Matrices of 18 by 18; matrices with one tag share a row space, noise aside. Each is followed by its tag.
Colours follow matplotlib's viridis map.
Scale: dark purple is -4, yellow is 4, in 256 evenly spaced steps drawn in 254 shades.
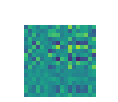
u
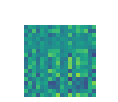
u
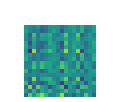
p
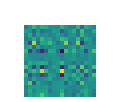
p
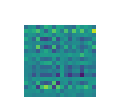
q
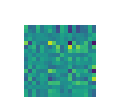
u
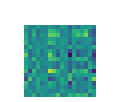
u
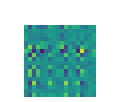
p
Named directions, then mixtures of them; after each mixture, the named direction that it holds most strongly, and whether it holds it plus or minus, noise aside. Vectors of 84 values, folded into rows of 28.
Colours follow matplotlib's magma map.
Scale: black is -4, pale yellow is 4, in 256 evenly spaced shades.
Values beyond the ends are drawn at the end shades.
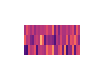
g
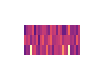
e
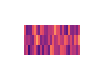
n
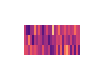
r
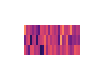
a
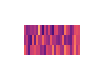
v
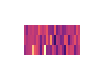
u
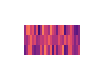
v, minus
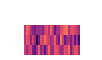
n, minus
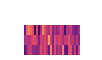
r, minus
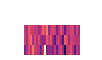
u, plus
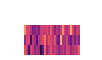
a, plus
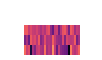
e, minus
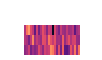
r, minus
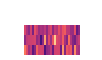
g, minus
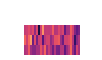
v, minus
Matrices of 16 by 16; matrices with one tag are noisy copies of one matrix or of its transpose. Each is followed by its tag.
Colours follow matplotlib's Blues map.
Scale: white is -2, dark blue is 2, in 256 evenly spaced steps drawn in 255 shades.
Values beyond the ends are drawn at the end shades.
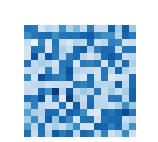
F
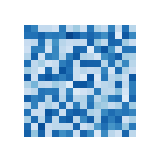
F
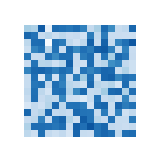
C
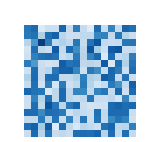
F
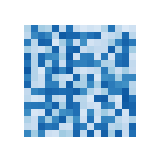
C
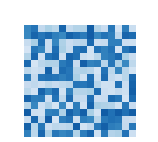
F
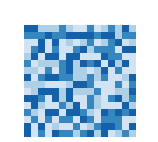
F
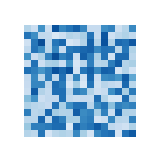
C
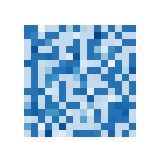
F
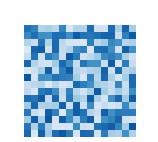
F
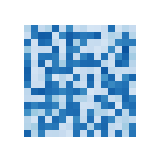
C
